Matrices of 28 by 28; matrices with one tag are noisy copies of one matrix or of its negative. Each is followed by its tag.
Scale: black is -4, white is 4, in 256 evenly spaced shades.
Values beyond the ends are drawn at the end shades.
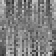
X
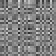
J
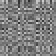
J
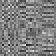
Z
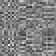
Z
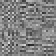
Z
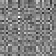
J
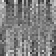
X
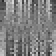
X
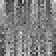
X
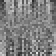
X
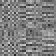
Z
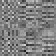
Z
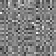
J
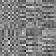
Z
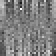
X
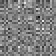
J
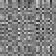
J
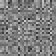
J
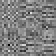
Z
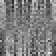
X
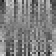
X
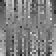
X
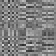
Z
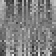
X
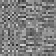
Z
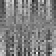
X
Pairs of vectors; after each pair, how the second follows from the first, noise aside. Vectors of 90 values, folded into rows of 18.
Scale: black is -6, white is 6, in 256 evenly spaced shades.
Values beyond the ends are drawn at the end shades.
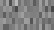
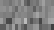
shuffled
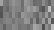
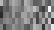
scaled up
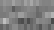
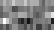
scaled up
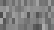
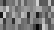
scaled up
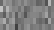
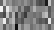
scaled up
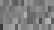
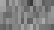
shuffled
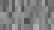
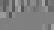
partly zeroed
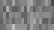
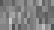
shuffled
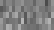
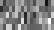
scaled up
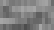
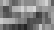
scaled up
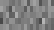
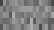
shuffled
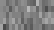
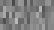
shuffled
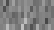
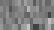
shuffled
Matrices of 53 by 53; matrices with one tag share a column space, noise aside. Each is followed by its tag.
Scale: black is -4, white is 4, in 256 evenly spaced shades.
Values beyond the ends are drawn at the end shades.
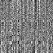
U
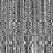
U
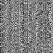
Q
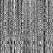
U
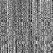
U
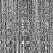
U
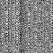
Q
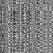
Q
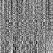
U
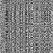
Q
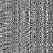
Q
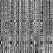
U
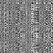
Q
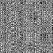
Q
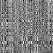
U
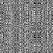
Q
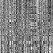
U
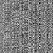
Q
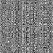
Q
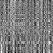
U
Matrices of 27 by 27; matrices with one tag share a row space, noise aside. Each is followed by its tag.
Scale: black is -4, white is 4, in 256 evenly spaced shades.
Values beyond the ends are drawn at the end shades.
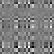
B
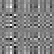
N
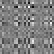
B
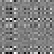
N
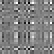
B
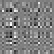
N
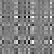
B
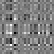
N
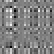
N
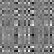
B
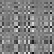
B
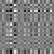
N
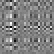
N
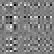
N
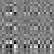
N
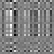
N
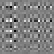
N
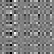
N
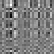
N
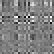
B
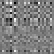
N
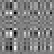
N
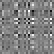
B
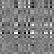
B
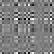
B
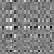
N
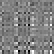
B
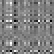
N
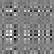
N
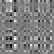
N
